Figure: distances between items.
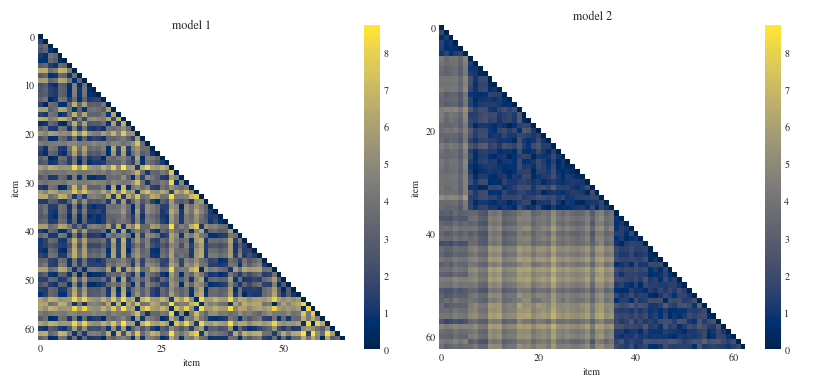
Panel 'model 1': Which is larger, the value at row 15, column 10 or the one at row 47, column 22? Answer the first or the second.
the second
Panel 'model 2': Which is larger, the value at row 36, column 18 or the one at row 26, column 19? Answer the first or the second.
the first
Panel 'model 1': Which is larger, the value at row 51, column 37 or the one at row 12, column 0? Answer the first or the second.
the second
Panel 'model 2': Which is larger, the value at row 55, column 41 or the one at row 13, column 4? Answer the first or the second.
the second
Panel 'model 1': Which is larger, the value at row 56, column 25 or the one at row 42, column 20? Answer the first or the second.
the first
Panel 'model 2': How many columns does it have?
63
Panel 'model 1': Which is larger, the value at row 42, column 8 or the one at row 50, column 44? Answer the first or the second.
the first
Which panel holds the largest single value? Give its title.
model 1
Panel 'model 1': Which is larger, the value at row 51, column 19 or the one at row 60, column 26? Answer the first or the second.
the second
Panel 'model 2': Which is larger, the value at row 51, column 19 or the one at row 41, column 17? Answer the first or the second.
the second
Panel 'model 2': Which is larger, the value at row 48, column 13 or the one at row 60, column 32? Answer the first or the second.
the second
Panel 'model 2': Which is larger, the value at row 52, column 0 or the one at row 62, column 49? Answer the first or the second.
the first
